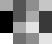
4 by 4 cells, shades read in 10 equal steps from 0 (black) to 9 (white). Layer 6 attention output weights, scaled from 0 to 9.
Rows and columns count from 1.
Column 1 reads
6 0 0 9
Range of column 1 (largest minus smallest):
9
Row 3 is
0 6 8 2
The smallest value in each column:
0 3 5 2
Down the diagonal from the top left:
6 3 8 8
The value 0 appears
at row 2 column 1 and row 3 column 1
